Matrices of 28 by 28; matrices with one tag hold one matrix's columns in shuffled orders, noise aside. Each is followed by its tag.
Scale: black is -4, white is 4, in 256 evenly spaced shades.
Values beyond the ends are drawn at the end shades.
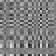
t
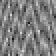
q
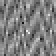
q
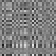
t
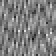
q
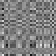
t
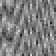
q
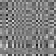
t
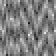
q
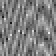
q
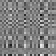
t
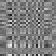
t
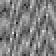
q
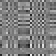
t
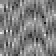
q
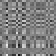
t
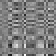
t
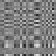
t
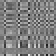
t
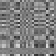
t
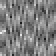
q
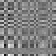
t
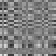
t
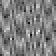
q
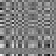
t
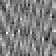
q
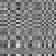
t
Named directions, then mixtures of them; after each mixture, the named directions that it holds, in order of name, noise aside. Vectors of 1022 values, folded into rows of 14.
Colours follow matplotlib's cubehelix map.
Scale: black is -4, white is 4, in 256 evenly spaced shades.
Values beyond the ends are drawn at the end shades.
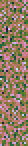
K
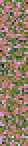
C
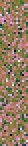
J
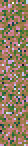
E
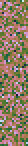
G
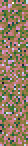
E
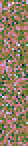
E, G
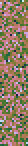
G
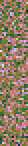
C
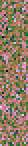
G, K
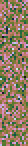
E, K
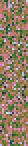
E, K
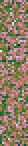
C, E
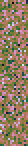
E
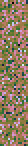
E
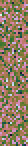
J, K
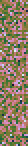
C, J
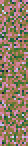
C, K
